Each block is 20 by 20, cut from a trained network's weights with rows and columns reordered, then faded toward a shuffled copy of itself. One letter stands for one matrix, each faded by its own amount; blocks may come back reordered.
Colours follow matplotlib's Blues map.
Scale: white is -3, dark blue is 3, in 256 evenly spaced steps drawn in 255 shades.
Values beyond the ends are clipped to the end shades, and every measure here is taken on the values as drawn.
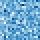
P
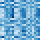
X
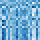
X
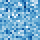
P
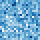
P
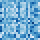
X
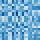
X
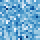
P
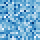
P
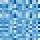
X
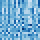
X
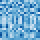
X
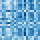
X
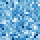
P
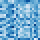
X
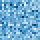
P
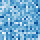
P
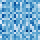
X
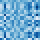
X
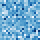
P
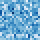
P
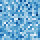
P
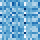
X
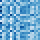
X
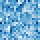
P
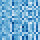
X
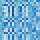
X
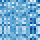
X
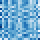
X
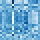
X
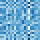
X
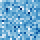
P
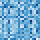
X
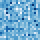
P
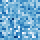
P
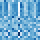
X
